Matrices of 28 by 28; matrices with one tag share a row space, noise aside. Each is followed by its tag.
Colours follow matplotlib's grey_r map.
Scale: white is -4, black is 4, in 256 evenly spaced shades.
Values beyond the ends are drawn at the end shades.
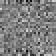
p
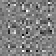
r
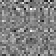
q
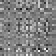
p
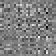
p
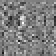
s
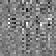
r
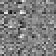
s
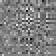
p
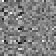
s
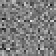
q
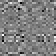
s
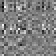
s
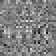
p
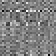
q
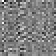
s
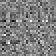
q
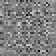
p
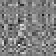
s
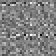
q
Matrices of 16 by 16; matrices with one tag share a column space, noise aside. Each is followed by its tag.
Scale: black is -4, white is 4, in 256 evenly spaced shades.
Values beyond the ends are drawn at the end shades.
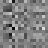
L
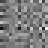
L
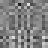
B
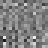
B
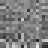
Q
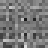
Q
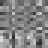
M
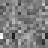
M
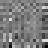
Q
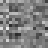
L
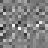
L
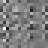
L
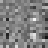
Q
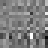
M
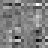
B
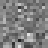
Q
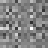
L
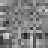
M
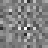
L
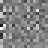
L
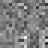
B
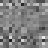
B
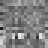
M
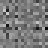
L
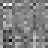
B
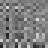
Q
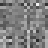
B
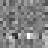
M
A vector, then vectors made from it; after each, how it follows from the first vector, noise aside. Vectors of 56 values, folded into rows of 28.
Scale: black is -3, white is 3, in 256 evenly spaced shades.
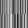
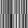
negated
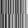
wrapped around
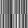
negated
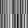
copied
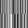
copied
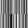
negated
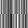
negated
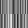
copied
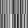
copied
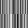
copied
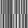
negated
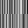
wrapped around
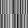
copied
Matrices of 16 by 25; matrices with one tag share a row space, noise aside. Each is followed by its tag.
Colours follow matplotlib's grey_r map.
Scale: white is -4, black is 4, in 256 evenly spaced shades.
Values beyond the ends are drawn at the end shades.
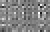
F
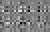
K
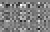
K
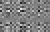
K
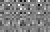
K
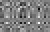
K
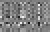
K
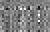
K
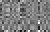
K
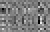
F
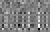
K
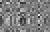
K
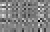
F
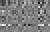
F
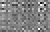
F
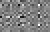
K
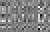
F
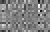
F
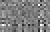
F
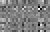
F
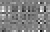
F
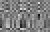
K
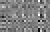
F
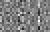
K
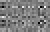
F
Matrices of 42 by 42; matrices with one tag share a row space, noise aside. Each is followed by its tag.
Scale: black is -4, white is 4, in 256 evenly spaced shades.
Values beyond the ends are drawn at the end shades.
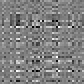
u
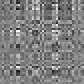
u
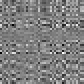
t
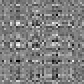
u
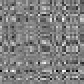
t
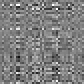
u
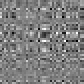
t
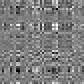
u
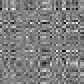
t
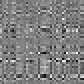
t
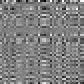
t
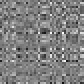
t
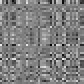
t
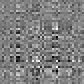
u
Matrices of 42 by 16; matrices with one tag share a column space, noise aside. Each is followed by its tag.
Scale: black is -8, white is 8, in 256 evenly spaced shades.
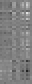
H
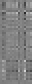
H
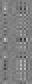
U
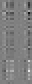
H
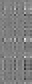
U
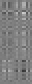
H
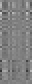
H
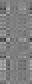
U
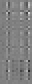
H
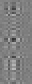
U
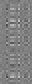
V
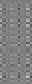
V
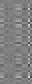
V
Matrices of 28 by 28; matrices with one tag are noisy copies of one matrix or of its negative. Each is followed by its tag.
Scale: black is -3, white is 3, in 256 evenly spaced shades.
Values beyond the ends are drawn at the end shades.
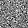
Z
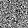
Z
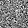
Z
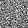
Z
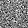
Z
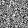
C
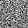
Z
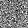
Z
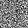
Z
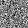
C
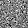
Z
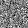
C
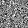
C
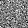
Z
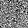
Z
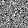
C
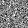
C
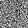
Z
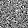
Z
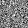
C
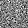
Z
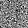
Z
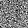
Z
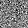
Z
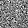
Z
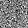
Z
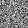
C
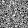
C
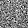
Z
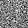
Z
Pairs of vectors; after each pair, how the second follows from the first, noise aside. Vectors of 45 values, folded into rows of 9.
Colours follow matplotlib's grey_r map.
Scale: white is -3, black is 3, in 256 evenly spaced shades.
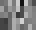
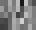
copied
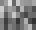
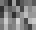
negated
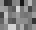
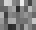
negated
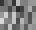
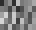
copied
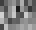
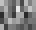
negated
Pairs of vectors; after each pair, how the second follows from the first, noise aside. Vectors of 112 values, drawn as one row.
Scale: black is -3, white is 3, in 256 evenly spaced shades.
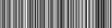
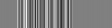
partly zeroed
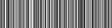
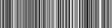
shuffled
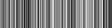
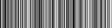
shuffled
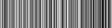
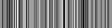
shuffled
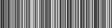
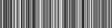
shuffled
